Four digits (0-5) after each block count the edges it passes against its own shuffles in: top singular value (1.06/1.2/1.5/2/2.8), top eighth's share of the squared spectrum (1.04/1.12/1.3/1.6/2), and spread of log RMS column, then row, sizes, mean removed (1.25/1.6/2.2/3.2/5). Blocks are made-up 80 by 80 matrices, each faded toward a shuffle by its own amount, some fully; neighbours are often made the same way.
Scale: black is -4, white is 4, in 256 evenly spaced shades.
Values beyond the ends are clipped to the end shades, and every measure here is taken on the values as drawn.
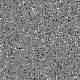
0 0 0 0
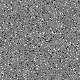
0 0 0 0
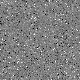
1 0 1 0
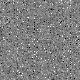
1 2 2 1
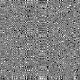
5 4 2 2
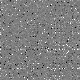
3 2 1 1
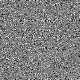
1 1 0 2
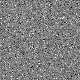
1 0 0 1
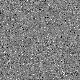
0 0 0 1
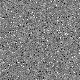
1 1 0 1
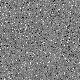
0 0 0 0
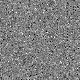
2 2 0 0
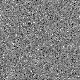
2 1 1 0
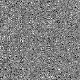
3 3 2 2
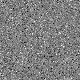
0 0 0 0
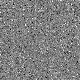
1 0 0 0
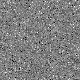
2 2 1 0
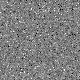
0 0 0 0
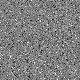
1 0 0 0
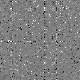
4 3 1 1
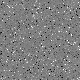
0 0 0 0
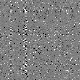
4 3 2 2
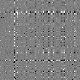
5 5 3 3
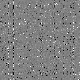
4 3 2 1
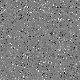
3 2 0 1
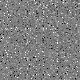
3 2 1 0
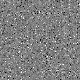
3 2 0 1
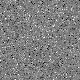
1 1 0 0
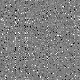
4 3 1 1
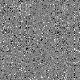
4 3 2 1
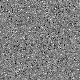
1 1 0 0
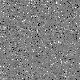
2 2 0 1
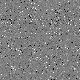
3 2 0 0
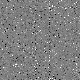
3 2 1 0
